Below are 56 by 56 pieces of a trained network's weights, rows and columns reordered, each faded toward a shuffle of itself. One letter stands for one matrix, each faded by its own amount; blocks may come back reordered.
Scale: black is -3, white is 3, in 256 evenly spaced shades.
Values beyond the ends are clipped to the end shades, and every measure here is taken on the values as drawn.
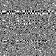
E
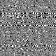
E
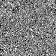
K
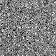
K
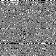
E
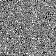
K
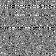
E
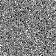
K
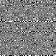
E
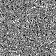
K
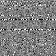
E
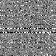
E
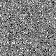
K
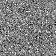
K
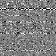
E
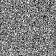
K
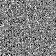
K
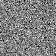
K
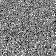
K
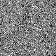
K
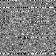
E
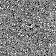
K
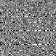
E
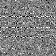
E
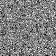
K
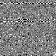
E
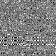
E
